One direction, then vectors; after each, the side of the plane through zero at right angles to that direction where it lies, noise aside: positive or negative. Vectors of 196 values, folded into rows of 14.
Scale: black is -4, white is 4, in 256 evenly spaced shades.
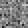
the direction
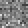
negative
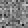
positive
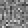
negative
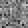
positive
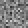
negative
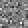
positive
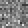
negative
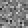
negative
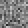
positive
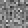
negative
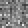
negative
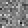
negative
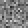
negative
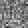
negative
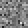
positive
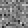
positive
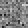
positive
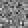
positive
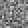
positive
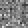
negative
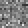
negative
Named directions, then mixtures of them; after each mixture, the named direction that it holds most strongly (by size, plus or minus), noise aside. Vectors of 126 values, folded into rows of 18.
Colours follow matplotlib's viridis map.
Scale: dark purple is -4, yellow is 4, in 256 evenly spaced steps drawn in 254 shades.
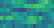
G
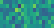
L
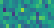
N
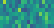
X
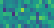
N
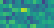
G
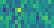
X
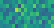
L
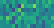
L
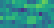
G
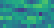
G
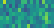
X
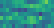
G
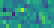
N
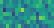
N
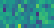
N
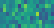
N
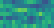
G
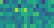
L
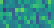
N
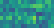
G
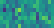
N
